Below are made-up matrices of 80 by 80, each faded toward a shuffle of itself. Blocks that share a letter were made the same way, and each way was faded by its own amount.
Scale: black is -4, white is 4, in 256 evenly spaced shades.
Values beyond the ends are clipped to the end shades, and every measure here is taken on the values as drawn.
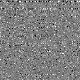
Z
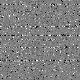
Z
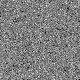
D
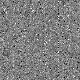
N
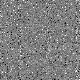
N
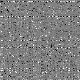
Z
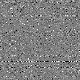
Z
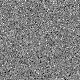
D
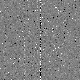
N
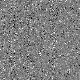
N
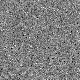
D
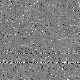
Z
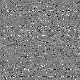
Z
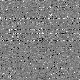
Z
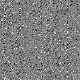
N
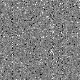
N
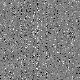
N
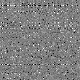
Z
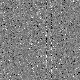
N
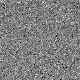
D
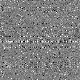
Z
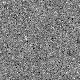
D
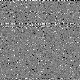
Z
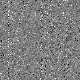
N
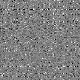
Z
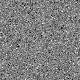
D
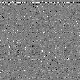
Z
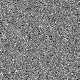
D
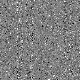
N
